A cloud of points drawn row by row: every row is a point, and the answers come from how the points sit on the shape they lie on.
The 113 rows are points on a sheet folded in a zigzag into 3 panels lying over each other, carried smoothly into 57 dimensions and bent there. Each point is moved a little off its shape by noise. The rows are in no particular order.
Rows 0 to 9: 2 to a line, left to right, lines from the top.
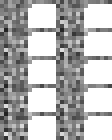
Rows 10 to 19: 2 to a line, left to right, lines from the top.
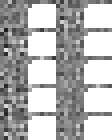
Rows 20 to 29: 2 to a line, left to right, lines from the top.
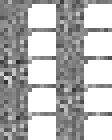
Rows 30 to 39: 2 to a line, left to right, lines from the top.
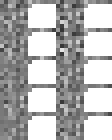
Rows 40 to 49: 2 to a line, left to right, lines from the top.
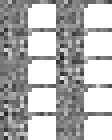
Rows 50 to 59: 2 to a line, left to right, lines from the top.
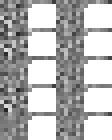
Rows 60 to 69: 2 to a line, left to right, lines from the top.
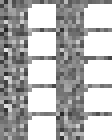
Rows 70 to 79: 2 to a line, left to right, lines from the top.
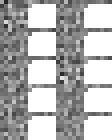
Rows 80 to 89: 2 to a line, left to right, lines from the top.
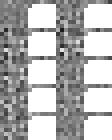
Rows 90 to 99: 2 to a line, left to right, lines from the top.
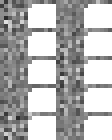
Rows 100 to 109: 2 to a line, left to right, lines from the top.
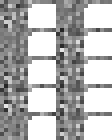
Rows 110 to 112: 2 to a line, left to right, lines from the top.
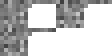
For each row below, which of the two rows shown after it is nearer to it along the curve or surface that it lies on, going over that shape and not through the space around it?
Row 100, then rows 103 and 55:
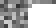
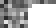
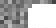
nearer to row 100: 103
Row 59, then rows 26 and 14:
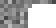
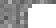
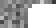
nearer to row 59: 14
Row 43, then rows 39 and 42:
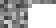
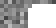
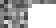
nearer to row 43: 42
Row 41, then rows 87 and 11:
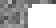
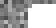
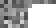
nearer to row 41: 11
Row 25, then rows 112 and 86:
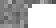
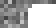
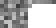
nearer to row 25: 112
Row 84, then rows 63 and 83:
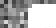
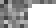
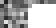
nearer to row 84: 83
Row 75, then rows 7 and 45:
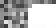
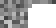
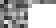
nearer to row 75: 7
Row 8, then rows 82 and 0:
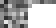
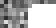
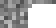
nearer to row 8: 82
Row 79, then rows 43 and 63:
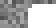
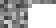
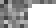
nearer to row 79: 63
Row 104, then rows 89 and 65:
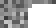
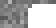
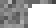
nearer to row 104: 65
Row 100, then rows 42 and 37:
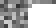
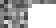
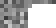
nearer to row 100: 42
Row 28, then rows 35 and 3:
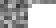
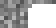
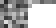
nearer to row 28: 3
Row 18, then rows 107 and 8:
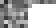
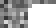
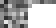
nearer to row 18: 8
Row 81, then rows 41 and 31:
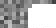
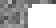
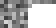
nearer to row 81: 41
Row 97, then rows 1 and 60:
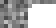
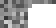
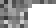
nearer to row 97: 60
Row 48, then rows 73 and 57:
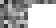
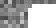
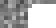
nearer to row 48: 57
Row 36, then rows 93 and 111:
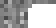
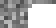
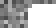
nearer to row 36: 93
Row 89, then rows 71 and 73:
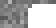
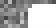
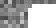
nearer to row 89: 73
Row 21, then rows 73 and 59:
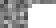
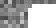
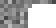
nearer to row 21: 73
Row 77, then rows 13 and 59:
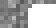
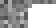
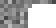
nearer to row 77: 13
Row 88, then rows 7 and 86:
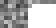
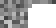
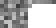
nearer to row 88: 86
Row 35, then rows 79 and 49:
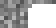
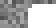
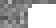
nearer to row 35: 49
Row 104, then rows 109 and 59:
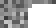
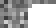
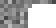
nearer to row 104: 59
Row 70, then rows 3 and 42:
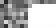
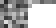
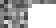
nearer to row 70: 3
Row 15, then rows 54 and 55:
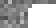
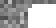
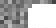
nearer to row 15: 54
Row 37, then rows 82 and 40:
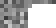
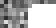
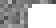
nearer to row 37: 40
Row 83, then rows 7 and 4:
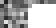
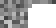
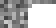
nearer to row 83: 4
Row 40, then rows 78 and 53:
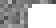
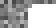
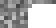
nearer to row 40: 53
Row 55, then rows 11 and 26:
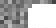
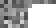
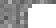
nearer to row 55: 11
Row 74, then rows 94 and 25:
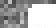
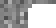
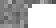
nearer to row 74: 25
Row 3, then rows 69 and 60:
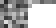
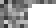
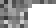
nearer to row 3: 69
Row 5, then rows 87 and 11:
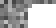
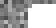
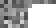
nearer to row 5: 87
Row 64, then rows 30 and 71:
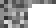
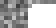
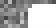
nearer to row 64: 71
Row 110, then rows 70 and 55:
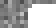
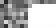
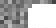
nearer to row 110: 70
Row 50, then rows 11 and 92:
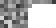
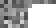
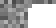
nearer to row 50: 11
